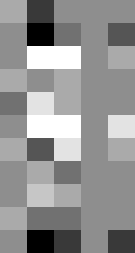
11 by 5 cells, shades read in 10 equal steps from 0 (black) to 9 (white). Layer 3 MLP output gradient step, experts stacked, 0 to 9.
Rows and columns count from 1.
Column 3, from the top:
5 4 9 6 6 9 8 4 6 4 2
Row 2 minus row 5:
1 -8 -2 0 -2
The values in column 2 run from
0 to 9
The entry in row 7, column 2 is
3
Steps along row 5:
up down down same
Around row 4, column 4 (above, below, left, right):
5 5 6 5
